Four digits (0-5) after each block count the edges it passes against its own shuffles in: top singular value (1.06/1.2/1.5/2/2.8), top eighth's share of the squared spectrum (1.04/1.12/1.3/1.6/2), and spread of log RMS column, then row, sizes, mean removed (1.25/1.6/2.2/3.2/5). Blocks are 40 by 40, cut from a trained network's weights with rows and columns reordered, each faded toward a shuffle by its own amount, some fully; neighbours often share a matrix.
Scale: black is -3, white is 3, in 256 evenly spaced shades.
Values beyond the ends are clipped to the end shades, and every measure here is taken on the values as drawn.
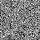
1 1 0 0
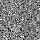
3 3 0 1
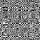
4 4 0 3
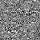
3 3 0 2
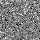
0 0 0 0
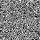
2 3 0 1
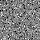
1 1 0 0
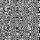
3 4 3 2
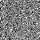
0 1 0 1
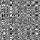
4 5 3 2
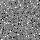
0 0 0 0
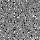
1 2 1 0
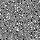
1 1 1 0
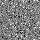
0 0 0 0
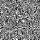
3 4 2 1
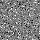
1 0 0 0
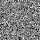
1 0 0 0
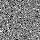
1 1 0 0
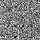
2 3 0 2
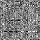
3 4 0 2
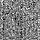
2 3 1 1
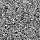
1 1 0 0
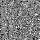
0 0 0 0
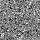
0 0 0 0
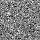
0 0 0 0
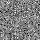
1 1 0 0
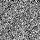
1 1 0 0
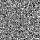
2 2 0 0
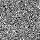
2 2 0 0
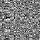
3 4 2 2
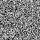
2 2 0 0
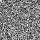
1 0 0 0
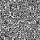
3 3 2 1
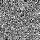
1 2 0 0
